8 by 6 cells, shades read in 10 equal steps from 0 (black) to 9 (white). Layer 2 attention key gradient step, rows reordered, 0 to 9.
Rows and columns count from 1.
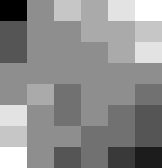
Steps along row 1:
up up down up up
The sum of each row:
35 32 32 30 29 29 28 24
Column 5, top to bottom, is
8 6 6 5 5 4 4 2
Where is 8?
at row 1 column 5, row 3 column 6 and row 6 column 1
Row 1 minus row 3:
-3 0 2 1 2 1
